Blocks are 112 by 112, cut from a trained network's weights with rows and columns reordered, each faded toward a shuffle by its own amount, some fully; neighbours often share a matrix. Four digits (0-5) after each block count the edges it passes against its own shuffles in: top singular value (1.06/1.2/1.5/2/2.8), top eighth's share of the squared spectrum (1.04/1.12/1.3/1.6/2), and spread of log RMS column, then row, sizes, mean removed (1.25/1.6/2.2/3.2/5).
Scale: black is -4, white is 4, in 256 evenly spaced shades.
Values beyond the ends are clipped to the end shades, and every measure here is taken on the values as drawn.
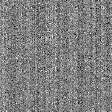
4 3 1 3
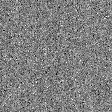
1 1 0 0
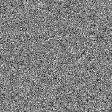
2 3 1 1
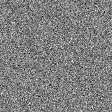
0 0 0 0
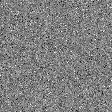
0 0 0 0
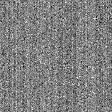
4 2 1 2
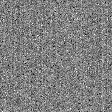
2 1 0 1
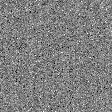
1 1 0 0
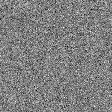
0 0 0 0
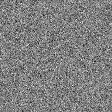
1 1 0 0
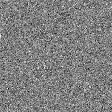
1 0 0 0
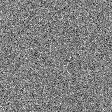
0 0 0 0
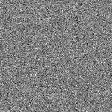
2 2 1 0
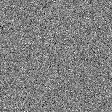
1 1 0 0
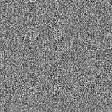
3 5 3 2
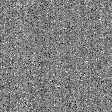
2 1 0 0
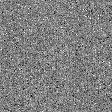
1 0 0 0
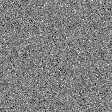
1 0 0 0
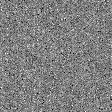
1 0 0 0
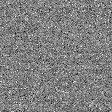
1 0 0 0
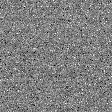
1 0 0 0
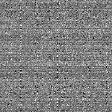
4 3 3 1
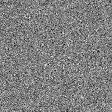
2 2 0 0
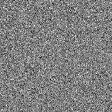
2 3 1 1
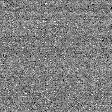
2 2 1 0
